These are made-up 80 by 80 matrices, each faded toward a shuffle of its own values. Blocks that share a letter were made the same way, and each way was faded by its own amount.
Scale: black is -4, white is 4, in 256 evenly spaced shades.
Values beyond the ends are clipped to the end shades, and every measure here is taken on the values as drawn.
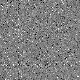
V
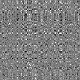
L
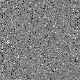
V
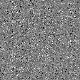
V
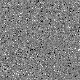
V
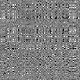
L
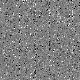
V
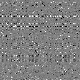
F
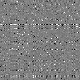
F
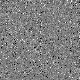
V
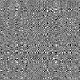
L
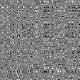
L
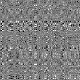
L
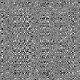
L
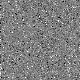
V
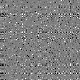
F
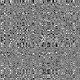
L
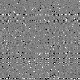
F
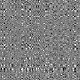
L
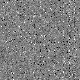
V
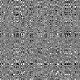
L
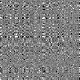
L
